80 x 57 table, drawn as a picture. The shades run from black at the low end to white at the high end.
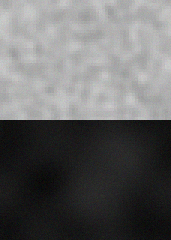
The table splits into 2 rows of 1 panel. Panel 1,1: high, blotchy, faint in contrast. Panel 2,1: very low, smooth, faint in contrast.
